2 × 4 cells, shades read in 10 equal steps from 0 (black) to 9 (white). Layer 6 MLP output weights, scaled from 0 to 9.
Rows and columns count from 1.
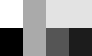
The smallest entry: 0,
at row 2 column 1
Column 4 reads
8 1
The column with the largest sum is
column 2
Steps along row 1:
down up same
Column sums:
9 12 11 9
